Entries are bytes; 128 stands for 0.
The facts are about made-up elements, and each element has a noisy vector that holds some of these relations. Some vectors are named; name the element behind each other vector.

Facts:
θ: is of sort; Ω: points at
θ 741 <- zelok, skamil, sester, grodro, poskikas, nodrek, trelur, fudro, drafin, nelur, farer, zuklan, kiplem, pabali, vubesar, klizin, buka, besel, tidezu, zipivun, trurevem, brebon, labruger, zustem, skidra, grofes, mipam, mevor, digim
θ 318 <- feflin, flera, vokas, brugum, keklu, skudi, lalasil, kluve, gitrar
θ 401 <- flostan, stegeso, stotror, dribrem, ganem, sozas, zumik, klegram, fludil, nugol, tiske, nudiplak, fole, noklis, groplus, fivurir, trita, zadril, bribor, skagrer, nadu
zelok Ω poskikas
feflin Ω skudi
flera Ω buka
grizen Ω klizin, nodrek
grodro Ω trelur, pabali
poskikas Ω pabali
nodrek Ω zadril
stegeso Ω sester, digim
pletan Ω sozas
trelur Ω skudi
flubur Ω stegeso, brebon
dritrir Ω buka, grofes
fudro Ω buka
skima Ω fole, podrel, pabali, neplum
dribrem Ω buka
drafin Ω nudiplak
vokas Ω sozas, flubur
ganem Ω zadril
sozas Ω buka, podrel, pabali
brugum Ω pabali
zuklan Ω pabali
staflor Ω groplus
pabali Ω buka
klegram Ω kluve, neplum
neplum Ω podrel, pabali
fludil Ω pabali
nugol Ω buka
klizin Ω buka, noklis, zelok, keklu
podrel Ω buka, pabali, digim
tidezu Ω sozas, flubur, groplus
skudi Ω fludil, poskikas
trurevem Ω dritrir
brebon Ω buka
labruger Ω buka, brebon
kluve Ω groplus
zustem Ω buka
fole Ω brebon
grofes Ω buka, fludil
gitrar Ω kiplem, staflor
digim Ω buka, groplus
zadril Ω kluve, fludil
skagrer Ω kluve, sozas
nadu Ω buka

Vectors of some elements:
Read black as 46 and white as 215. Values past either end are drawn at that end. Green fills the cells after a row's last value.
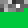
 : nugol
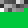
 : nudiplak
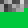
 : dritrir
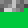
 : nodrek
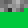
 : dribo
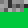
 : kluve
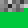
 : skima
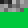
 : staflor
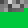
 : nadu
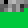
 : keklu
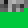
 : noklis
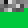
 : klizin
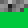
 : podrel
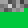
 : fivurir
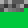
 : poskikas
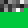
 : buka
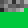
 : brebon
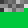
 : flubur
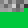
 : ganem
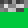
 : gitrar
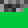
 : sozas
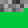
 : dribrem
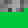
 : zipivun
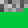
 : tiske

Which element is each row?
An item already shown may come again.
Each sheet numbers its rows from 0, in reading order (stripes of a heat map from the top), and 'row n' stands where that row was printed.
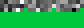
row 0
buka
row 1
tidezu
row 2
grodro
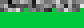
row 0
groplus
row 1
zelok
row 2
klegram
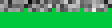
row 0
kluve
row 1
kiplem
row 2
trurevem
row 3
grizen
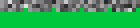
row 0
skima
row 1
pletan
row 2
neplum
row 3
vokas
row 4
pabali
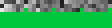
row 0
drafin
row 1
skagrer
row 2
zelok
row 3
pletan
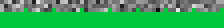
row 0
trurevem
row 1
klizin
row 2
labruger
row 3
brebon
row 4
podrel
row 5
feflin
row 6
tidezu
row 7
digim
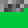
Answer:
neplum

